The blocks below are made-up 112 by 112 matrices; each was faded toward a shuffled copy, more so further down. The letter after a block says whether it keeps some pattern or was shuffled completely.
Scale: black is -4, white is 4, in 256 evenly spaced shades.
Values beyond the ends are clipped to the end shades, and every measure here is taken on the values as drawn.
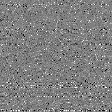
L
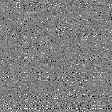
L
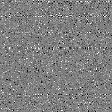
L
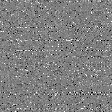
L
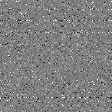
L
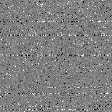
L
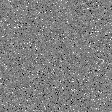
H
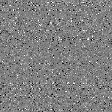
L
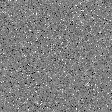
H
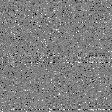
L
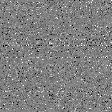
L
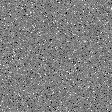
H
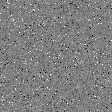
H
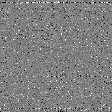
L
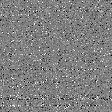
L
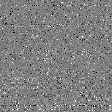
L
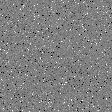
H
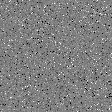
H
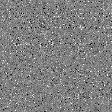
L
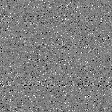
L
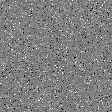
H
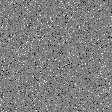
H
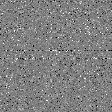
L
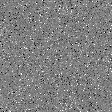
H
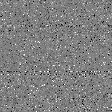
L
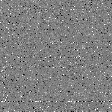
L
